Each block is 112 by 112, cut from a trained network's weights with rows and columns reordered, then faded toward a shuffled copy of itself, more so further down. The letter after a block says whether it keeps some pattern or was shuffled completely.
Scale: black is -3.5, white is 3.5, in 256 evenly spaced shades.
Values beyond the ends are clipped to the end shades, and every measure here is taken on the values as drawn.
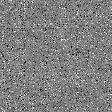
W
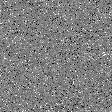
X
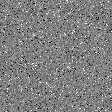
X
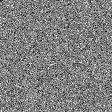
X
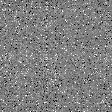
W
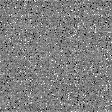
W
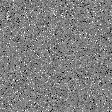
X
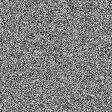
W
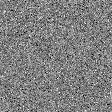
X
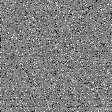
W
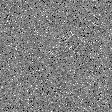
X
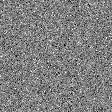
X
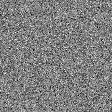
X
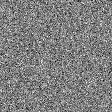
X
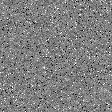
X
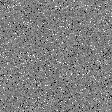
X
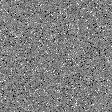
X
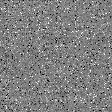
W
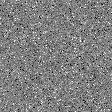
X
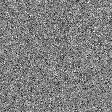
X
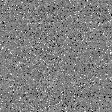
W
